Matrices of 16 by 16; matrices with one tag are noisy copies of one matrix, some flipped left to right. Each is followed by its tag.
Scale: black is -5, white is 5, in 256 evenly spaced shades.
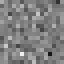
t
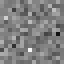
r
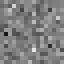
r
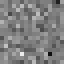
t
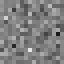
r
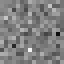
r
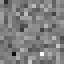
t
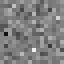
r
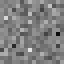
r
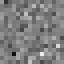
t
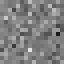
r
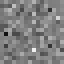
r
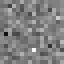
r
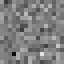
t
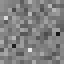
r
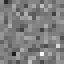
t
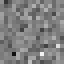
t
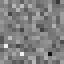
t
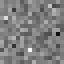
r
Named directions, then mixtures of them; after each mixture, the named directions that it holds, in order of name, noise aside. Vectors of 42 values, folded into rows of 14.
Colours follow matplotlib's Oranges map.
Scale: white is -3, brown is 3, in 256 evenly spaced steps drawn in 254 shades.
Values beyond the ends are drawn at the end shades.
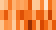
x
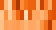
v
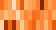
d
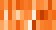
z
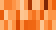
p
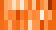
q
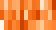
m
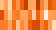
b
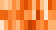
b, m, x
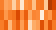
q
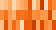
d, q, x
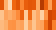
v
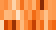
d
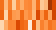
m, q, z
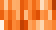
m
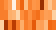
d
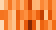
p, x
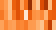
p, v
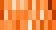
q, z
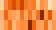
q, x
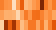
d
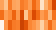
m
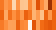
q, z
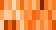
d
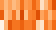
m
